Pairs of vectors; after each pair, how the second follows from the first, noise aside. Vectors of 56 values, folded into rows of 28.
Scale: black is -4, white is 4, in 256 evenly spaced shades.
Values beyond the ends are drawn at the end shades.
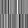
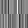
copied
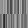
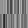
copied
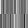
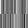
copied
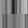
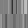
partly zeroed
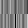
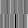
partly zeroed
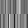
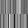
copied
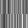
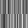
copied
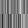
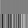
partly zeroed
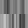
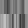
copied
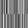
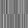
shrunk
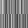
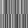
copied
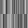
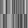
copied
